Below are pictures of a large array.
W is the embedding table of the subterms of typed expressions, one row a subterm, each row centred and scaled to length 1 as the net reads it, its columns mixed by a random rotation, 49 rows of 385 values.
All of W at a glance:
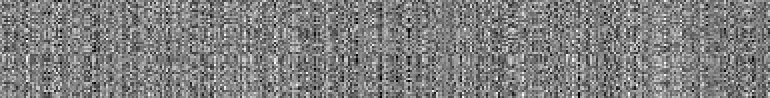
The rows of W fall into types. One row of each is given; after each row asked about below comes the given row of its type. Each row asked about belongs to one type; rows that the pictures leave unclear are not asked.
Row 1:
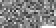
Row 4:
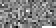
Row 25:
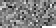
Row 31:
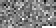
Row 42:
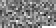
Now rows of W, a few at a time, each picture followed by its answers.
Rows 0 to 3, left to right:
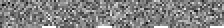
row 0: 31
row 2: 25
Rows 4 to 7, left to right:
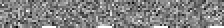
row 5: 1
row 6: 42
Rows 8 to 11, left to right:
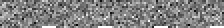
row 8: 25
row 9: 31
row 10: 25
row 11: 31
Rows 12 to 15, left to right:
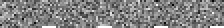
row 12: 25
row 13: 1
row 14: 4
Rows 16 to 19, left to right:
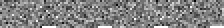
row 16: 25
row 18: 31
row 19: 1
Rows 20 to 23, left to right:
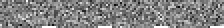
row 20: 42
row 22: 31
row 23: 25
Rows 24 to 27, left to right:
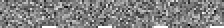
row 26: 1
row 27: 42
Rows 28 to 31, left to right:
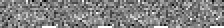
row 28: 4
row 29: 42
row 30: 42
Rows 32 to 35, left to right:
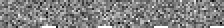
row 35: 4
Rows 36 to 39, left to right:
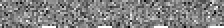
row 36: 42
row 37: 31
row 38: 4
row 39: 42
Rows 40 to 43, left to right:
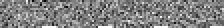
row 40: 4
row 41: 25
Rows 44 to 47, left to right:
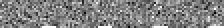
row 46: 42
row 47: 1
